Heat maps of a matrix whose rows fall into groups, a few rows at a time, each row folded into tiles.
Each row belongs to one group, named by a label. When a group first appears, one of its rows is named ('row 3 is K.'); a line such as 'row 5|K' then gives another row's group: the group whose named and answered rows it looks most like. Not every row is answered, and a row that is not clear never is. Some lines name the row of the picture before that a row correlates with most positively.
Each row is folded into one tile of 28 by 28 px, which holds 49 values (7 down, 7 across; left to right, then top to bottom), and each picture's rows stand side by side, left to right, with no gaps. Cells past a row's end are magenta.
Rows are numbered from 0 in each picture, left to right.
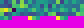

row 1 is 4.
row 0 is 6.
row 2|4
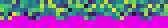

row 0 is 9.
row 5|4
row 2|6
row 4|9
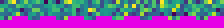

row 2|9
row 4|9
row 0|9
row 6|4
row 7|9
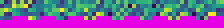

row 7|9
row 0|6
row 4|9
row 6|9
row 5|4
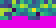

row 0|6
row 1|6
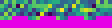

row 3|6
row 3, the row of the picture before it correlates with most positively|0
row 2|4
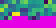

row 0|9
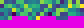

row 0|4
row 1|9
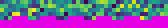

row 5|4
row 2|6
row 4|4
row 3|9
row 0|9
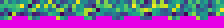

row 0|9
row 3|6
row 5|6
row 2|4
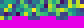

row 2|6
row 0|4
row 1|6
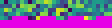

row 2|6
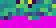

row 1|4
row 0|6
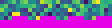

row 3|9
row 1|9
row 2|4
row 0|9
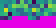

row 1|6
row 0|6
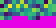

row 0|4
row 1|6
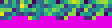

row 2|9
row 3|9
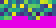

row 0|9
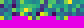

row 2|9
